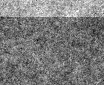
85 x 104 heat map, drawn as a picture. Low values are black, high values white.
Stripes: none. Grain: blotchy. Ninth with the lowest average: middle right. Seam: horizontal, 20% of the way down, the top part higher.
